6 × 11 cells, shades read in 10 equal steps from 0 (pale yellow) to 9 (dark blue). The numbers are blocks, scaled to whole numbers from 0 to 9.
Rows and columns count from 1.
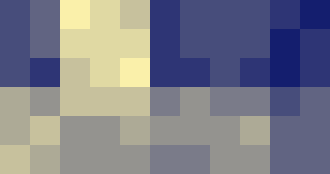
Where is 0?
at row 1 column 3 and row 3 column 5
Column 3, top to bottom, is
0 1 2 2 4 4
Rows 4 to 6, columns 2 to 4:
4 2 2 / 2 4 4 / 3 4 4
